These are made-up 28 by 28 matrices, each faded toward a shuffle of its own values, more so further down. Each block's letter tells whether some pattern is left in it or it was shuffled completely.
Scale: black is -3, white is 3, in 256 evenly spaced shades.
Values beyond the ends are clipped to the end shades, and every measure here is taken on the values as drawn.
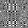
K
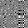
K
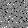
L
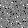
L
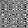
K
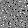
L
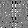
K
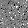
L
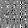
K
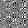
K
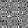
K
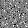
L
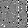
K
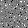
L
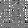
K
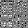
K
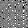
K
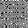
K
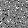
L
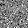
L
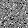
L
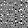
K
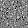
L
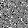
L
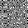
K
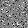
L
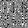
K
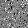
L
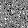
L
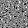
L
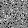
L
